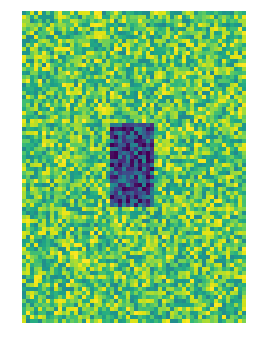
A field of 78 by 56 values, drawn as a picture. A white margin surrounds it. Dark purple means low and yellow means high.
Odd patch: lower, in the centre. Slope: none. Ninth with the lowest average: centre. Stripes: none. Average level on the scale: 70%.
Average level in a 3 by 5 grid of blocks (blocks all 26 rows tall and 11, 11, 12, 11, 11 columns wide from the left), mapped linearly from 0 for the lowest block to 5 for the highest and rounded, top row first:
55555 | 55055 | 55555
